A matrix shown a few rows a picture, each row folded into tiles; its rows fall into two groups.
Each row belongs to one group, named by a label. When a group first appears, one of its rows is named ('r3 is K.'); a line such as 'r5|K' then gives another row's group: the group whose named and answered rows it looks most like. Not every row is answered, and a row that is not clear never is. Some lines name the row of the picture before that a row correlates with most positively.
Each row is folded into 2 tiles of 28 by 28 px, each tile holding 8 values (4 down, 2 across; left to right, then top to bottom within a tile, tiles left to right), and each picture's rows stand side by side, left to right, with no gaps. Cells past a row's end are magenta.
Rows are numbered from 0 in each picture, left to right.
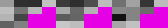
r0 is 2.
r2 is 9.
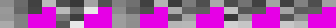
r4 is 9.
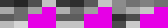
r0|9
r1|9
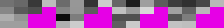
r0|9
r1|9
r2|2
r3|9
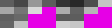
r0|2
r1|9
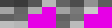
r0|9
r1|2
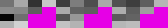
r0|9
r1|9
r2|9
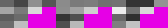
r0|2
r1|2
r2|2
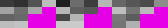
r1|9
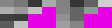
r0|2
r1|9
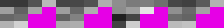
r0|9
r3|9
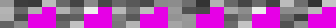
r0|2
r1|2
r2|2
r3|9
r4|2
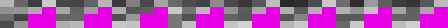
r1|9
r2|9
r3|2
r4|9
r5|9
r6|2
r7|9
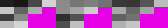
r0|9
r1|2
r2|9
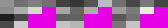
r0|2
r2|2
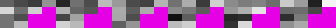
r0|2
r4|2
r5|9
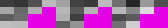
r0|9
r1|2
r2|2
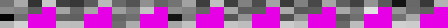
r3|9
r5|9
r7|9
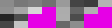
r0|2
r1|2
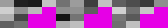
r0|2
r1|9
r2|2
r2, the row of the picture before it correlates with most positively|1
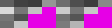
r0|2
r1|2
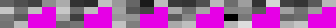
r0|2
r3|9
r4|9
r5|9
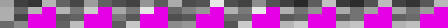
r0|2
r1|2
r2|2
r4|2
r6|9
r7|9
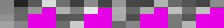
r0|9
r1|2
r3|2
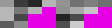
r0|2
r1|2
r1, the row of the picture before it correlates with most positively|1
